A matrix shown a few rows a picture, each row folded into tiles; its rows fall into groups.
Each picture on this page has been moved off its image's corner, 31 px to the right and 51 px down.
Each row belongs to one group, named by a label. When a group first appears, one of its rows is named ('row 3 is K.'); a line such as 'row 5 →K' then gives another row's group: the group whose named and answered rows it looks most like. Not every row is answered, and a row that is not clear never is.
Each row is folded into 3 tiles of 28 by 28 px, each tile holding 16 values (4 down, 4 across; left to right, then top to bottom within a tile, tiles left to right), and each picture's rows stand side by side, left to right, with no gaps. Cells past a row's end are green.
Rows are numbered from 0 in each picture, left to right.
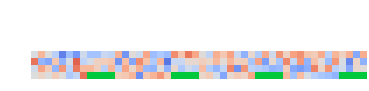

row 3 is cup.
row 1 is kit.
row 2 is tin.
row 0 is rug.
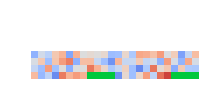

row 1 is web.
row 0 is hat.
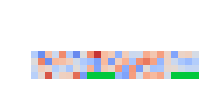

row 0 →kit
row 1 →hat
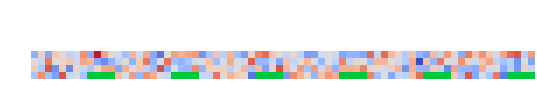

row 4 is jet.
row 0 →hat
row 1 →kit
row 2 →kit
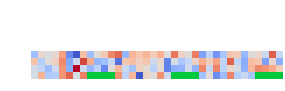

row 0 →tin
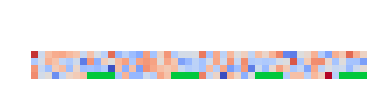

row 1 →hat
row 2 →kit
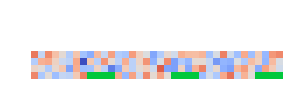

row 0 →jet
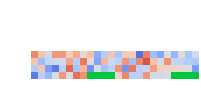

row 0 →web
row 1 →hat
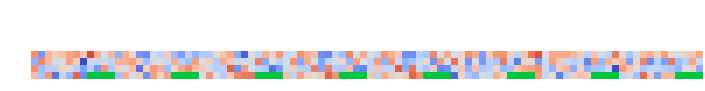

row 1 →rug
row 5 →web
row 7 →web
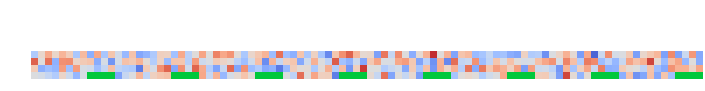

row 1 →rug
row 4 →kit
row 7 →hat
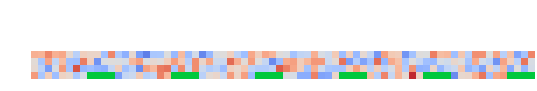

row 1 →rug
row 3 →hat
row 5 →web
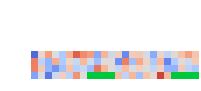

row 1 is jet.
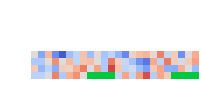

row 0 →rug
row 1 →web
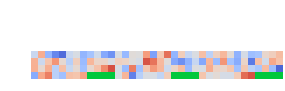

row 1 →hat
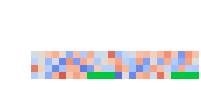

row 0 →web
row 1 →web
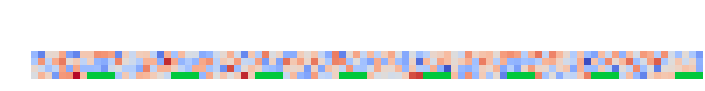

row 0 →tin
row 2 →tin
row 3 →hat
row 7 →hat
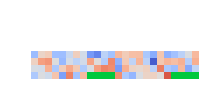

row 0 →rug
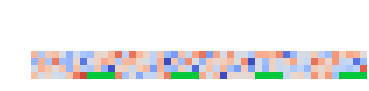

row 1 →jet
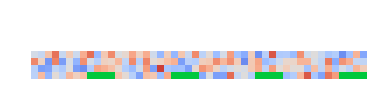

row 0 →web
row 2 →hat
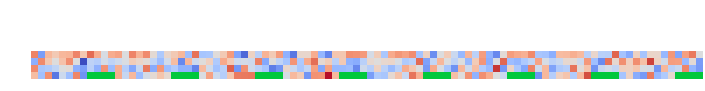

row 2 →tin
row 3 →tin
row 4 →web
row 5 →kit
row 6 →web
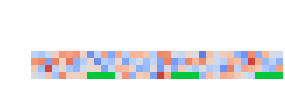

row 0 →hat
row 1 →web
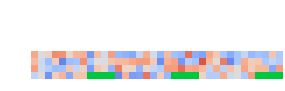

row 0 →web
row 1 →hat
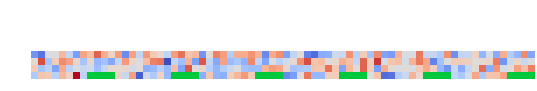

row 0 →tin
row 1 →kit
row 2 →web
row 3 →rug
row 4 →hat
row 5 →rug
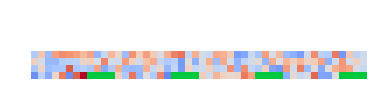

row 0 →web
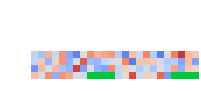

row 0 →kit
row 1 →kit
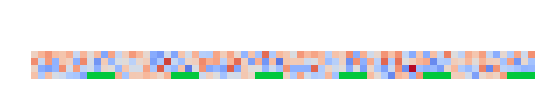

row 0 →cup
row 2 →tin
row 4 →tin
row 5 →tin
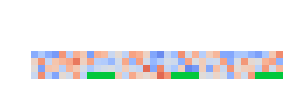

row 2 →rug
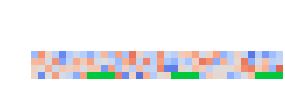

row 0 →rug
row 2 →rug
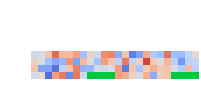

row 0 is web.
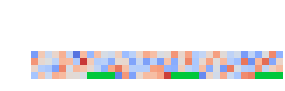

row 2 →rug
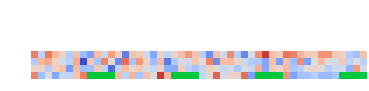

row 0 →jet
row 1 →jet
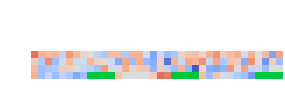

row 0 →cup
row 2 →cup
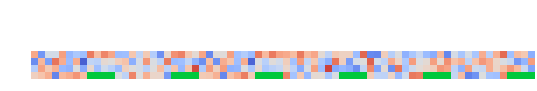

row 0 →kit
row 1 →kit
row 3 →cup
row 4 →rug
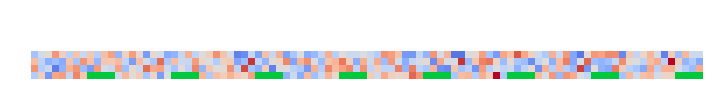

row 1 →rug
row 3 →rug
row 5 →tin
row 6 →kit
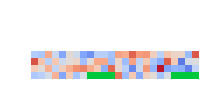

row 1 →cup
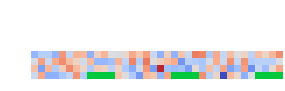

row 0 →hat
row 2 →kit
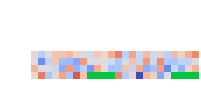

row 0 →web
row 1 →kit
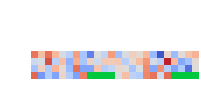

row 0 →jet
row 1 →tin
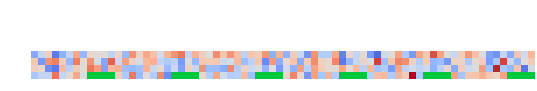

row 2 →cup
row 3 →hat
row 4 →tin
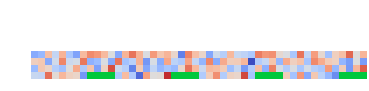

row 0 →kit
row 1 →web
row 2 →kit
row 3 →kit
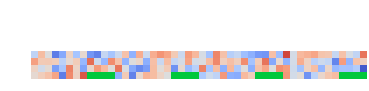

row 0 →rug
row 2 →rug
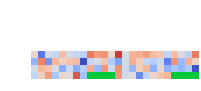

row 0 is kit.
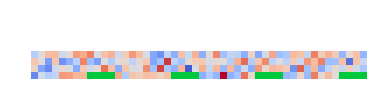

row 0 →web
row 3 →hat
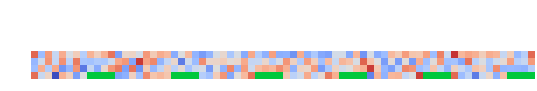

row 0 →kit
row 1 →hat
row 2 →rug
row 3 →rug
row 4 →web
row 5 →cup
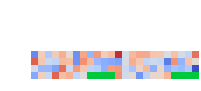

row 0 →tin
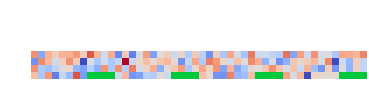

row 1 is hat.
